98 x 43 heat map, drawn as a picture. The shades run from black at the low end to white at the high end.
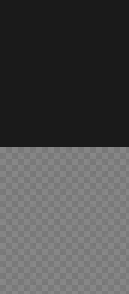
It is made of 2 by 1 panels. Panel 1,1: very low, flat. Panel 2,1: middling, checkered, faint in contrast.
